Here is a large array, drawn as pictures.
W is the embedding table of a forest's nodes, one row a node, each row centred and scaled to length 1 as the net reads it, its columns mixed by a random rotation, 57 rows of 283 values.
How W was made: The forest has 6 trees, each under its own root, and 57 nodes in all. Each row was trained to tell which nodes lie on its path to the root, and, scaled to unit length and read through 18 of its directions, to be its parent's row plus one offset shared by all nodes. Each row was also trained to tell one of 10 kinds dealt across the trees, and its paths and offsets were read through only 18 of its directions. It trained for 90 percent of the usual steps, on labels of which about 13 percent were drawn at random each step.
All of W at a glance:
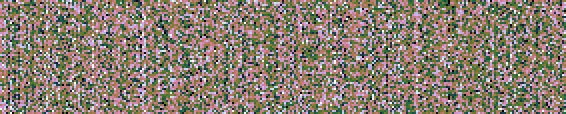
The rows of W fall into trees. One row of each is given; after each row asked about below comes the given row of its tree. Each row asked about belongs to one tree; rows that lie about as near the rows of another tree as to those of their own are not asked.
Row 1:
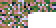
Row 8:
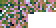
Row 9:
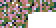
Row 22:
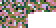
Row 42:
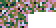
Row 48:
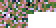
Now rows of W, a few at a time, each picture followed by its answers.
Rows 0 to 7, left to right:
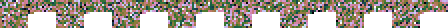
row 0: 1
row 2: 1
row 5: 48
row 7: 42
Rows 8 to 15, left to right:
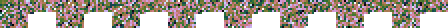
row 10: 42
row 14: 48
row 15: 48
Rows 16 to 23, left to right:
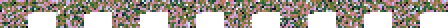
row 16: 42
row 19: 42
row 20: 9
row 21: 9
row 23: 42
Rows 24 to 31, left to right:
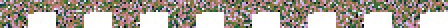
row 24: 42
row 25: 8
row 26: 48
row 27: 8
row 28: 42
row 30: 9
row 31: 48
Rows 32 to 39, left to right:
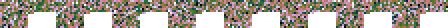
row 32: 9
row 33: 8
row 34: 22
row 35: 48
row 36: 48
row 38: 9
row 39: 8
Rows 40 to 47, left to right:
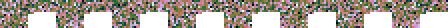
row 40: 1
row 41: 48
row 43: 1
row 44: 48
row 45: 9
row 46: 42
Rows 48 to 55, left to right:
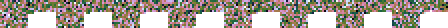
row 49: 48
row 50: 42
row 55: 9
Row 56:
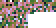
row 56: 42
